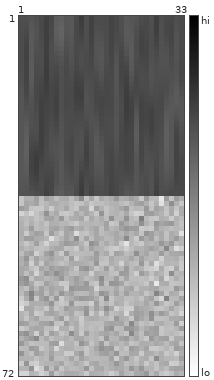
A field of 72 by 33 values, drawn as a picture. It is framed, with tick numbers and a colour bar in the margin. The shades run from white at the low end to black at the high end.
The table splits into 2 rows of 1 panel. Panel 1,1: high, streaked downward, faint in contrast. Panel 2,1: low, fine-grained.
